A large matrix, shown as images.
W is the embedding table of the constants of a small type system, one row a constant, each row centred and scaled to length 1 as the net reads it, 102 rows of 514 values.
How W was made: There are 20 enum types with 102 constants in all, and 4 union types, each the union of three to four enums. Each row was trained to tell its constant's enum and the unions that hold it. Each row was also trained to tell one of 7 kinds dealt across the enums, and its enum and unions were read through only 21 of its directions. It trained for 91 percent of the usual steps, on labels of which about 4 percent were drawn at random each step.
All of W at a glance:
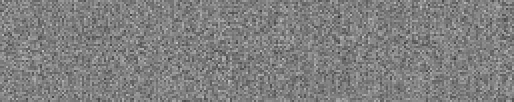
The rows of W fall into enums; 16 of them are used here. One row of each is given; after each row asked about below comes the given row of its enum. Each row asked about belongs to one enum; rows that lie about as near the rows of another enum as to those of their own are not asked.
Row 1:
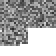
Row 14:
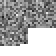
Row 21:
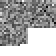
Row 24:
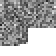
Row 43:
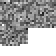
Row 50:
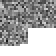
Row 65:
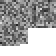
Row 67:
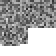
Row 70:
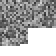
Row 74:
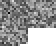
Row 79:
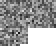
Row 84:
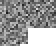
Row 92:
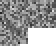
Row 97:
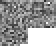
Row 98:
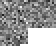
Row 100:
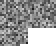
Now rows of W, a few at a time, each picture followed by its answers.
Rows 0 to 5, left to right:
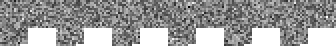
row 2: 100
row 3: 97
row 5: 14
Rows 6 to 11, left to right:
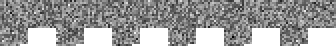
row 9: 92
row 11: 70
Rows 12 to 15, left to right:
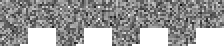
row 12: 79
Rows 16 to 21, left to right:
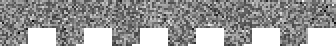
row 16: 24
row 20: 74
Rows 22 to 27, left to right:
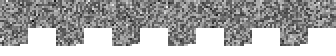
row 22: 79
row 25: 84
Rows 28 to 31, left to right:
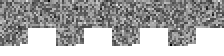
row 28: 100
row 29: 74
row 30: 79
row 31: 84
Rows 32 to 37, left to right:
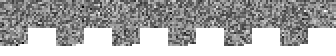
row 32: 1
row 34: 21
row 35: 1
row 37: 70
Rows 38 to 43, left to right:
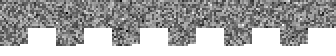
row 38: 70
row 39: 79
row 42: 24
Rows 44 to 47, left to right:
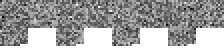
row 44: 70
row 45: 65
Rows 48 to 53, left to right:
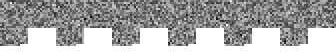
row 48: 21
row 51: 50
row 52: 43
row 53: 74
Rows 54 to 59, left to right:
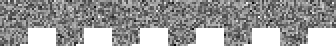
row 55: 21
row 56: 92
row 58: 65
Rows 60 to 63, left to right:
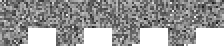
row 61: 100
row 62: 100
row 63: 50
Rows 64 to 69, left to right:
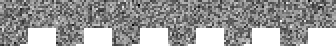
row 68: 84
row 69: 50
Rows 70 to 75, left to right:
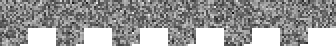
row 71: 65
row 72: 74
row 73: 74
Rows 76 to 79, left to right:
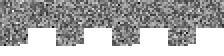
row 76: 67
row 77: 79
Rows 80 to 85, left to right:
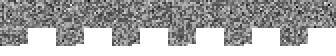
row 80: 21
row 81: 84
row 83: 65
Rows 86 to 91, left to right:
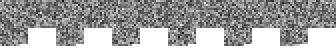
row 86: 24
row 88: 84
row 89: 65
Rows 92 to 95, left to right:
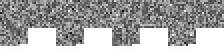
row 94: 21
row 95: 50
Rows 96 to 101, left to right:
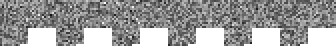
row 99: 100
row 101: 70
